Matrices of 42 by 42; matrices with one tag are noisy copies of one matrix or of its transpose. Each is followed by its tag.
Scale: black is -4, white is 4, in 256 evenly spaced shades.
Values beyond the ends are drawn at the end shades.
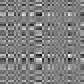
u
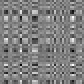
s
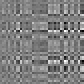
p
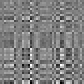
p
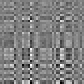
p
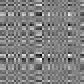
u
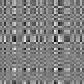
u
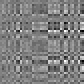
p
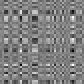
s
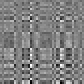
p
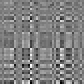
p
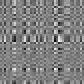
u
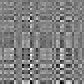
p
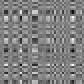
s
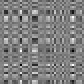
s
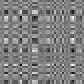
s
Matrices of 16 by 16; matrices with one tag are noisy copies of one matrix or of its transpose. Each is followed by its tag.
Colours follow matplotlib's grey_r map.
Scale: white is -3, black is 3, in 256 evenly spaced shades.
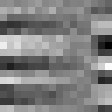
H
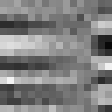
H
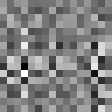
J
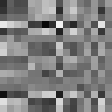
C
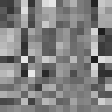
C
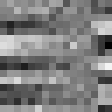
H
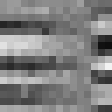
H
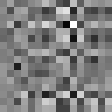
J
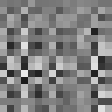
J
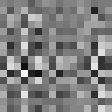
J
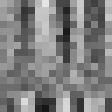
H
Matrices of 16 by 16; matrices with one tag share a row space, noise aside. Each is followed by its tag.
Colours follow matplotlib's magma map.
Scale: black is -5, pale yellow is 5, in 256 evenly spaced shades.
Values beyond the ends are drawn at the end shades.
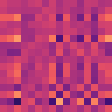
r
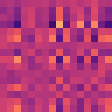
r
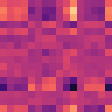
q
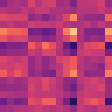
q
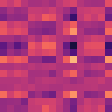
q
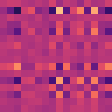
r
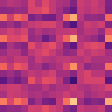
q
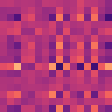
r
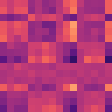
q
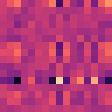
r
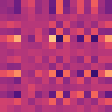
r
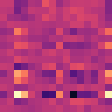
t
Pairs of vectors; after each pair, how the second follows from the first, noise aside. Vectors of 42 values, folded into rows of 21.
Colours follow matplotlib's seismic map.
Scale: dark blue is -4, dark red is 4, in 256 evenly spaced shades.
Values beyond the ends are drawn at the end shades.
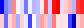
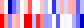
reversed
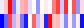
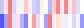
shrunk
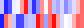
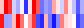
negated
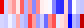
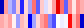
negated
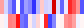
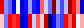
scaled up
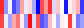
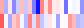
shrunk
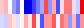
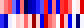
scaled up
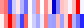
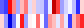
negated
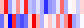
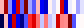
scaled up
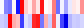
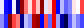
scaled up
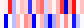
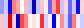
reversed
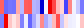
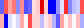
negated
